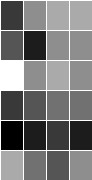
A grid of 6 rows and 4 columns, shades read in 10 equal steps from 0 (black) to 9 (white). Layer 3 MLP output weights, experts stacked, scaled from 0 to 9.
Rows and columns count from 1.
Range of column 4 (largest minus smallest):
5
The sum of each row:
19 14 25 13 4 18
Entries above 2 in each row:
3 3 4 3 0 4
